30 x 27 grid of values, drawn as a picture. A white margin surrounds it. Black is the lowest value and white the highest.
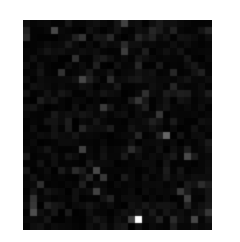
Grain: fine. Stripes: none. Histogram: skewed, a long tail of high values. Roughest part: bottom middle. Mirror symmetry: none. Seam: none.
